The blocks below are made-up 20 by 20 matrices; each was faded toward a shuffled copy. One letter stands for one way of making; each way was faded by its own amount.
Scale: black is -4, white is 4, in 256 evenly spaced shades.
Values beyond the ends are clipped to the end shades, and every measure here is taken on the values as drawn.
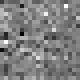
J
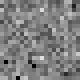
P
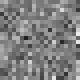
J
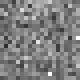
P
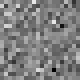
P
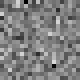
P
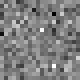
J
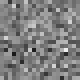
J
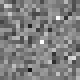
P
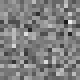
J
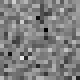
P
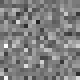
J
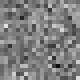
P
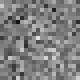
P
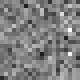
P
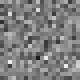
P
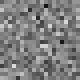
P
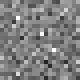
P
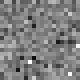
P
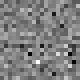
J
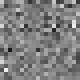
J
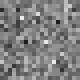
P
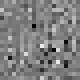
J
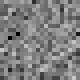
P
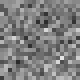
P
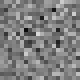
J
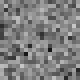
P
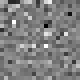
J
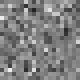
J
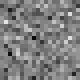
P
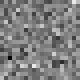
J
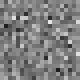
P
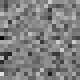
J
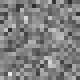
P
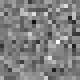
J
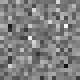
J
